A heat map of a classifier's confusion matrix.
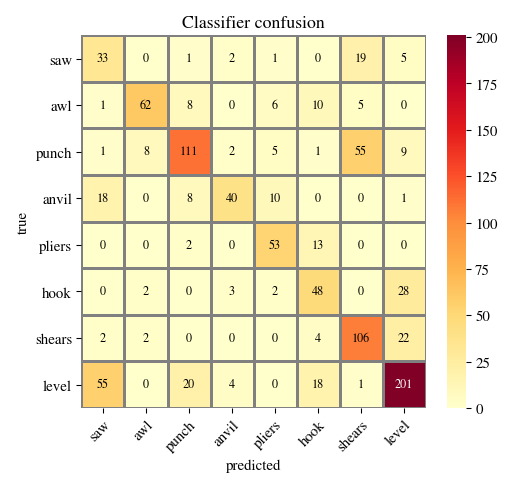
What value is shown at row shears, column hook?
4
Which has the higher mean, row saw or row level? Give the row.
level
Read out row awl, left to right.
1 62 8 0 6 10 5 0
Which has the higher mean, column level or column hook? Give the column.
level
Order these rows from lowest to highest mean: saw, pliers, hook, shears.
saw, pliers, hook, shears
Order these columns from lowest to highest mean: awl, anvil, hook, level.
anvil, awl, hook, level
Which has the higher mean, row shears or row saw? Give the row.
shears
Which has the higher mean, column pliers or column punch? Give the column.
punch
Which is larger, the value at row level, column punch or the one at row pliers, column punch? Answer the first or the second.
the first
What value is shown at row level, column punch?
20
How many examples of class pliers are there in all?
68
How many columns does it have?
8
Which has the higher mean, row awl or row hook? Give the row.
awl
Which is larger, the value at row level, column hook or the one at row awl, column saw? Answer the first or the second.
the first
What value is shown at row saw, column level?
5
